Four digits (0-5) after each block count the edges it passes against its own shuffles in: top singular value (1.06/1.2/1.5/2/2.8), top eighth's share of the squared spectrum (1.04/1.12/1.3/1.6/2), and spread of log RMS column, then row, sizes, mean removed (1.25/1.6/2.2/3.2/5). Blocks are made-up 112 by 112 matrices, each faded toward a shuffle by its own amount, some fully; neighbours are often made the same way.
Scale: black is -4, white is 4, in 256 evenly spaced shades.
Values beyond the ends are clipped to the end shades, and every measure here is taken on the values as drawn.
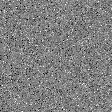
2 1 0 0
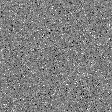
0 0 0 0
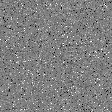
2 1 0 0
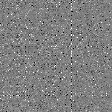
4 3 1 1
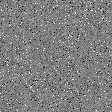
1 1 0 0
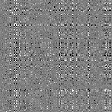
5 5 4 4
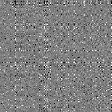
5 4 3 3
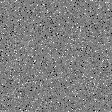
1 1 0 0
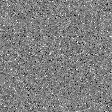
1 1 0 2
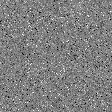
0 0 0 0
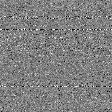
2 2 0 3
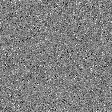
0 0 0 1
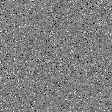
3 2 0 0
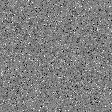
1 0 0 0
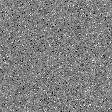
2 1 0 0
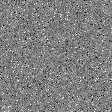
0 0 0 0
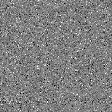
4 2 1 1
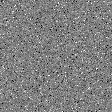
0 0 0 0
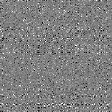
4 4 2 3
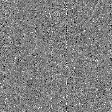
2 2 3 0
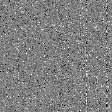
2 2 2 0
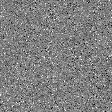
0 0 1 0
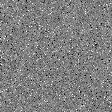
0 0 0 0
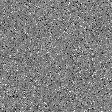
0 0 1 0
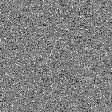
3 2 0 0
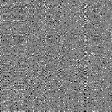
5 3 2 2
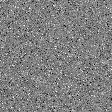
0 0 0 0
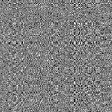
5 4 3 3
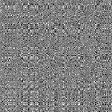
5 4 3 3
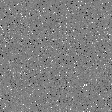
2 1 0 0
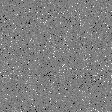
3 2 0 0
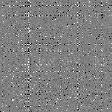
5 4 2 2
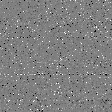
3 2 0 1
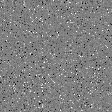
3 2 0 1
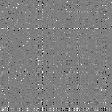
5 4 2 2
